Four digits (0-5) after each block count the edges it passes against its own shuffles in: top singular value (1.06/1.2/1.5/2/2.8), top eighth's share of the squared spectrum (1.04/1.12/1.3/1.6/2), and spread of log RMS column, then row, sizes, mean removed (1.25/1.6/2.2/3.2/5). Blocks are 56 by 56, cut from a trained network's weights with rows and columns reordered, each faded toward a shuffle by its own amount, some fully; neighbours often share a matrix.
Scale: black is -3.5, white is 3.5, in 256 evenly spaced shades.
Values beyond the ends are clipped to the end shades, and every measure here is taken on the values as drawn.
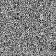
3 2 1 0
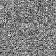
3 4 1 1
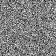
0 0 0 0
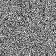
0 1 0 0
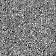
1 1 0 0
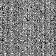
3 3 1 2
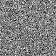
0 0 0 0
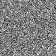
0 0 0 0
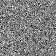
0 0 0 0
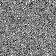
0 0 0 0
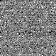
2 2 1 0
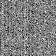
2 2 0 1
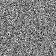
0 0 0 0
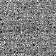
2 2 2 0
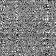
2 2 2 0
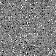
1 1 1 0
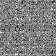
2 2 2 0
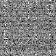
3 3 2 0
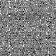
2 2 2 0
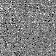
1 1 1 0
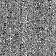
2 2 0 0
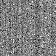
2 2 0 1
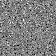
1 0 0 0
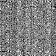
3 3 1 2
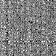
2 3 0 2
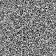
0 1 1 0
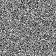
1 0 0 0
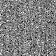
1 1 0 0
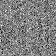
0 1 0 0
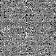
2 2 2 0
